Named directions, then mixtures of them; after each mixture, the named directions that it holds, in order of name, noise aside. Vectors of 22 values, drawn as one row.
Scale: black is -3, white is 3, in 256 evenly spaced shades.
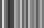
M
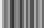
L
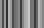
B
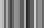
B, L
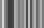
L, M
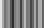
L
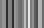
B, M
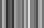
B, M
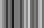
B, L, M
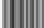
L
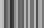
L, M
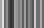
B, L, M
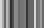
B, L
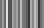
B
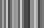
B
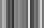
B, L, M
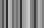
B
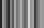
B, L, M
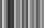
M
